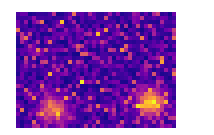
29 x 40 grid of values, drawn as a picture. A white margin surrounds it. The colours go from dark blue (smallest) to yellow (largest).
Bumps: two. Histogram: skewed, a long tail of high values. Mirror symmetry: none. Ninth with the highest average: bottom right. Average level on the scale: 20%.
